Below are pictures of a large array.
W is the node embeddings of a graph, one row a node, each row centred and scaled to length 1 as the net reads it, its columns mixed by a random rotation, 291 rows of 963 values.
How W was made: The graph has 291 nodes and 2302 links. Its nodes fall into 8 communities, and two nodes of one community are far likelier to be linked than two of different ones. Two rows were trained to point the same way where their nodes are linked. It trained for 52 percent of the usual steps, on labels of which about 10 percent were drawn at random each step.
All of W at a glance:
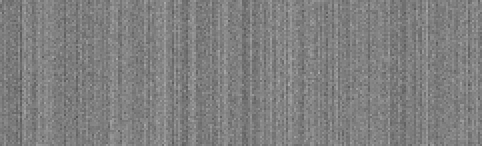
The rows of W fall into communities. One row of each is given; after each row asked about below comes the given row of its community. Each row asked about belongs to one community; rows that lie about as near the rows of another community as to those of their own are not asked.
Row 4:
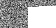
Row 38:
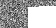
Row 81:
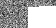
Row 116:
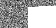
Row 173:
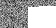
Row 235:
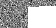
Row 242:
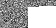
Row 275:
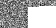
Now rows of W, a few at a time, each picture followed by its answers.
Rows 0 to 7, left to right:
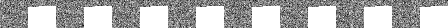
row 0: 4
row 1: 4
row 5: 235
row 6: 81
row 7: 4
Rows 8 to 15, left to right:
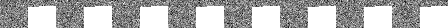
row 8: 173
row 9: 275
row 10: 235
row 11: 4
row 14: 173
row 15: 38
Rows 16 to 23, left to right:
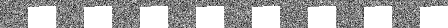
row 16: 38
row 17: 173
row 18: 81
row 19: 116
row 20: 173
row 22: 38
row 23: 235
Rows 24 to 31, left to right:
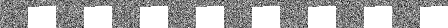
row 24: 235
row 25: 242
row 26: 235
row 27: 38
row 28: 38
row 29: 116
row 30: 275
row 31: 173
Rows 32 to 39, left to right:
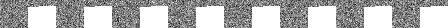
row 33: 173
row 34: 275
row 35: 242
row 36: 116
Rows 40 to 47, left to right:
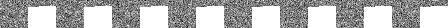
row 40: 275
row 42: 173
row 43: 116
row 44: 116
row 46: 116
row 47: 235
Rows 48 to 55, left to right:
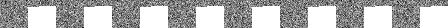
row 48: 173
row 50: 235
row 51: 4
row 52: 173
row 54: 173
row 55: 173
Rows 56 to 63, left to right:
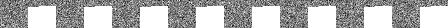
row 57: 4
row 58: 38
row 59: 275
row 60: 235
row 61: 173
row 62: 4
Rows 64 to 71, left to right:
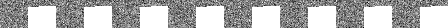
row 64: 116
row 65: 38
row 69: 38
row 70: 4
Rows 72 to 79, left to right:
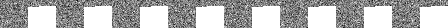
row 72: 38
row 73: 275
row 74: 38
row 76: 38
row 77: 38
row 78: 242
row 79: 242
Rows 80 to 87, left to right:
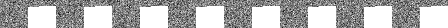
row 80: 38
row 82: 173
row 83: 4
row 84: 235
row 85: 4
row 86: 38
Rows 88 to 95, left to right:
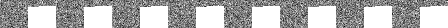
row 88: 4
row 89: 4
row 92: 235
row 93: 275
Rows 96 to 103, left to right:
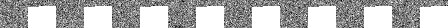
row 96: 173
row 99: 242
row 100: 38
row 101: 38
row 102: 242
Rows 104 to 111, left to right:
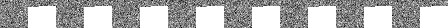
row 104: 173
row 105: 275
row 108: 242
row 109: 173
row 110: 116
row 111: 275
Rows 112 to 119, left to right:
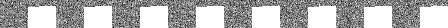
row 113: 173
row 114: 116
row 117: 235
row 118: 173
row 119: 81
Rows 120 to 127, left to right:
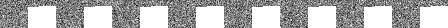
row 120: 81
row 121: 275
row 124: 116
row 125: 242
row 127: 235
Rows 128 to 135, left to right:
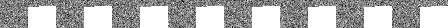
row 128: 81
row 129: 235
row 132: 235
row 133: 4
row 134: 173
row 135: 38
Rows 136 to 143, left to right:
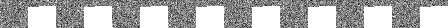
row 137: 4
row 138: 235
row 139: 235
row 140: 38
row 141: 38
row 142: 4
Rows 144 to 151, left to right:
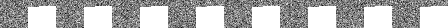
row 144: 275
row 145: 242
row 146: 38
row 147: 275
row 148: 4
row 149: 38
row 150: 81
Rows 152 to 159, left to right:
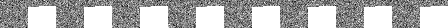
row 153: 116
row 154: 173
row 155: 4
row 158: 38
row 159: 116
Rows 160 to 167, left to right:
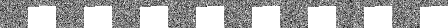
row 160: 235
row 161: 81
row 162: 116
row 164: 235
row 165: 242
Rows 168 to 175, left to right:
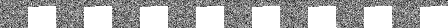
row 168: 235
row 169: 116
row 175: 173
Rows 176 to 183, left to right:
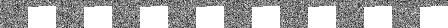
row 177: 173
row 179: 116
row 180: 4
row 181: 38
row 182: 235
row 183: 173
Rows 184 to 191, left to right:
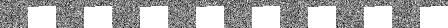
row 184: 81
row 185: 38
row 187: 4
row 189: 242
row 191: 242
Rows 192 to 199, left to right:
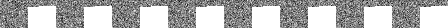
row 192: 275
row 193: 275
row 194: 235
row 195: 4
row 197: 275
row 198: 4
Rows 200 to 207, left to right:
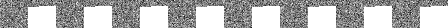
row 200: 116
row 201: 242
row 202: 38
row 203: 81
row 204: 242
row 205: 38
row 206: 4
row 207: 235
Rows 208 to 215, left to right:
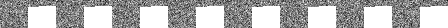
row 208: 235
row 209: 116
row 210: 173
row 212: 4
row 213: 275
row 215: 235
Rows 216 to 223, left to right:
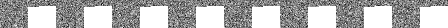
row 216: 116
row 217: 81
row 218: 235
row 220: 235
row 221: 235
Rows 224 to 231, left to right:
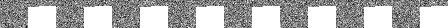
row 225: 173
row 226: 38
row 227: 81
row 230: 38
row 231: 275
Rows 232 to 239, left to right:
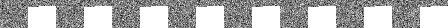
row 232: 235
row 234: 242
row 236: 116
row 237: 116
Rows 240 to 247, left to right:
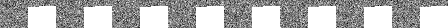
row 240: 173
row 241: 4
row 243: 116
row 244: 81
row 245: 235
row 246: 173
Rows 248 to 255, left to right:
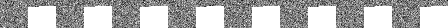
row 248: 242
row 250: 4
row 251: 173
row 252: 81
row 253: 235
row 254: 4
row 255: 275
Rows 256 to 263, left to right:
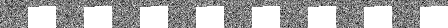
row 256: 275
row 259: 81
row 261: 235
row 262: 235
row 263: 4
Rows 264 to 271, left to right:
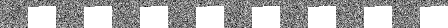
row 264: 81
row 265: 4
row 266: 4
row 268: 242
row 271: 4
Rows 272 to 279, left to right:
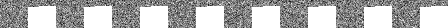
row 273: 173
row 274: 4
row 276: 81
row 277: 235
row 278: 4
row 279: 275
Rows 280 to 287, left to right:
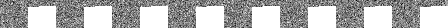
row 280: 38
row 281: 38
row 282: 81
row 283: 4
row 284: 242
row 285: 242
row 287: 116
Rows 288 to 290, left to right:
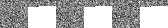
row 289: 242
